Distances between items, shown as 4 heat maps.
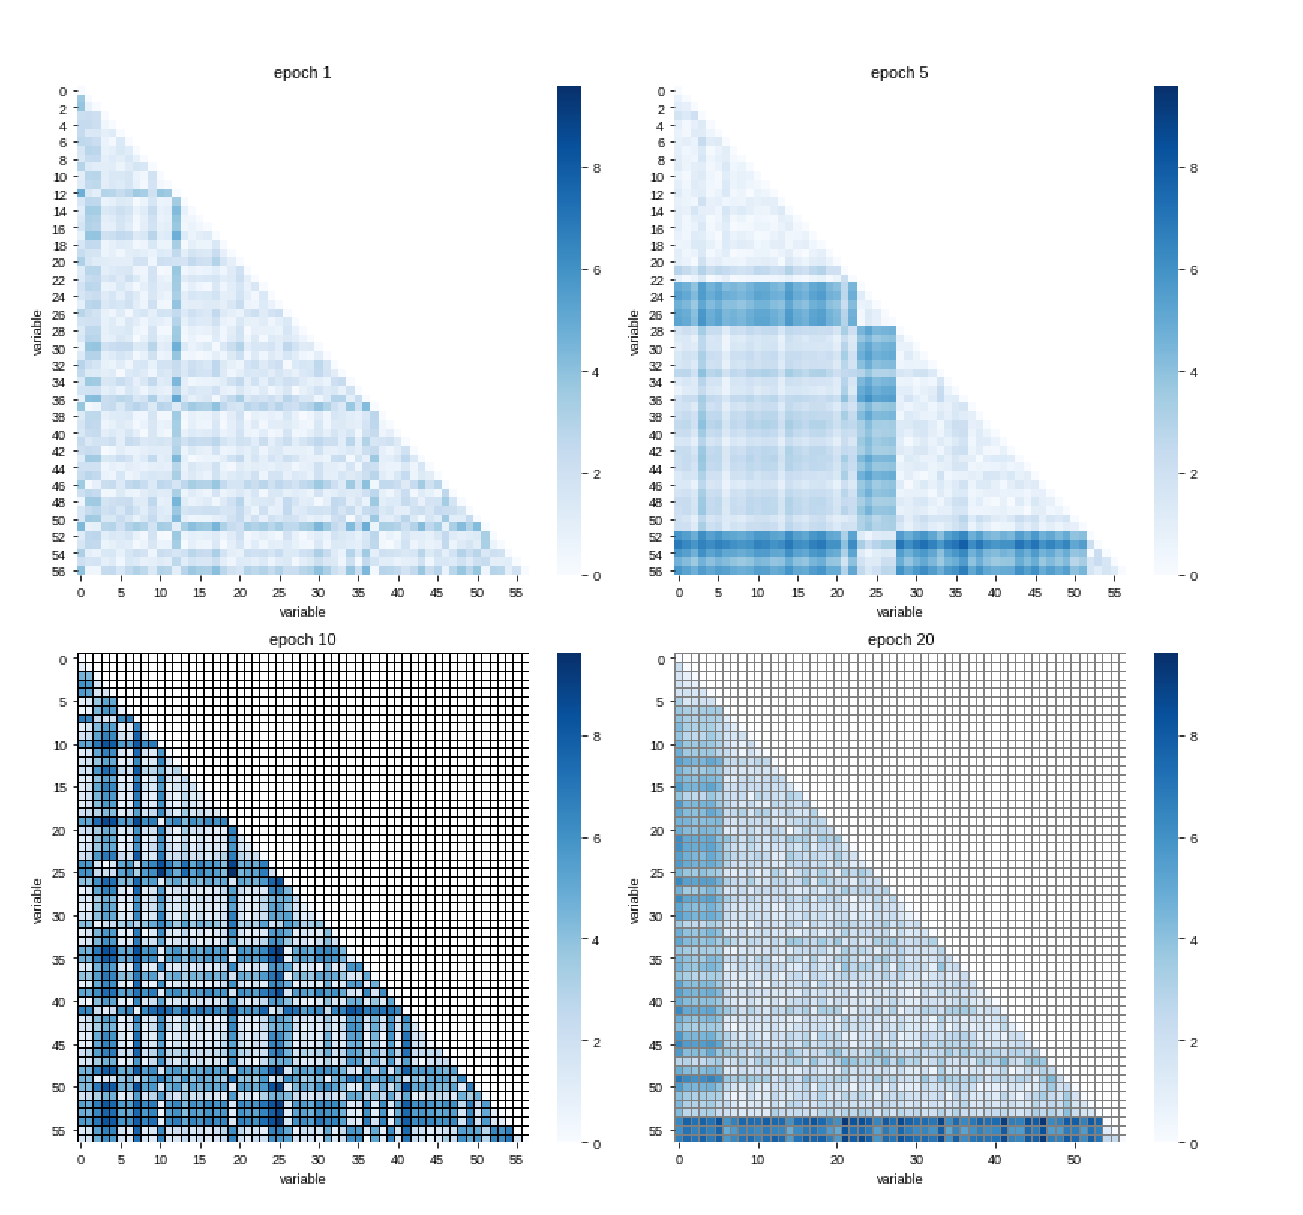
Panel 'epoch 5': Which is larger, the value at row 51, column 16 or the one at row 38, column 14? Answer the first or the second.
the second
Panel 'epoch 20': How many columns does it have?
57
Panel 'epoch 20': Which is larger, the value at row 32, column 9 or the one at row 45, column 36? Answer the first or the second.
the second
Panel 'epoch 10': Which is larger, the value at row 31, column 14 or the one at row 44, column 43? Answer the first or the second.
the first
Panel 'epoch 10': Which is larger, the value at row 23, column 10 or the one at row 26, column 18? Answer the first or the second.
the first
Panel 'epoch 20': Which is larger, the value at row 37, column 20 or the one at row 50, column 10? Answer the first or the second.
the first
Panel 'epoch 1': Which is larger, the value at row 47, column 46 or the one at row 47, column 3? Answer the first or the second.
the first
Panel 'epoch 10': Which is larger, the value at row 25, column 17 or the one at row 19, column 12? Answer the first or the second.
the second
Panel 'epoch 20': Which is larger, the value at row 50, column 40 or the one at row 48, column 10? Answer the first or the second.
the second
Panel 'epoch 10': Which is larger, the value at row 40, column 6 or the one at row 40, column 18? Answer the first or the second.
the second
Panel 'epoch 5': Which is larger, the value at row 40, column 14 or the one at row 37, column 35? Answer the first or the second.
the first
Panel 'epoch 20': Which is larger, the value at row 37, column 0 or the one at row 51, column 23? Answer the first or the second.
the first
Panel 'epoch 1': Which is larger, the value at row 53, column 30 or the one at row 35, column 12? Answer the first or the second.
the second
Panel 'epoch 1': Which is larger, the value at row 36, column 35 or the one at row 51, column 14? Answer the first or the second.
the second
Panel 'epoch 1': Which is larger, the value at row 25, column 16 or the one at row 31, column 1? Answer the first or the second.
the second
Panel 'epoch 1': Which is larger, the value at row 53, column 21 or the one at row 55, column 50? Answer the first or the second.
the second
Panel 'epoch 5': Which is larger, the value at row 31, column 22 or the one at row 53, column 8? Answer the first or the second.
the second
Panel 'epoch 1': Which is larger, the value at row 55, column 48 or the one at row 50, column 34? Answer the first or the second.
the first
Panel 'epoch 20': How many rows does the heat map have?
57
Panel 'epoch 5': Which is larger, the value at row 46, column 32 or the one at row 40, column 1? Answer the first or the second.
the second
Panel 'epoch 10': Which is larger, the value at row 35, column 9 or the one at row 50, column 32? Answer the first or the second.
the first
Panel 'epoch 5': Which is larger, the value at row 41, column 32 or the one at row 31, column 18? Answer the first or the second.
the second
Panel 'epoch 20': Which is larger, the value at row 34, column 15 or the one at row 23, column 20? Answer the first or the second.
the second
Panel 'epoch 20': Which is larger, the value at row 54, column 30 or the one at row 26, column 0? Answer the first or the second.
the first
